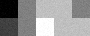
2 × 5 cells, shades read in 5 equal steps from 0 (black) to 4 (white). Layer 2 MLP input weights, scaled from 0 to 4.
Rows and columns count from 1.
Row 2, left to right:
1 2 4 3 3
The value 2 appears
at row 1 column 2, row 1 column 5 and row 2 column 2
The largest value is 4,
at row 2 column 3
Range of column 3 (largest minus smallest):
1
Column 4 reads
3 3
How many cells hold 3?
4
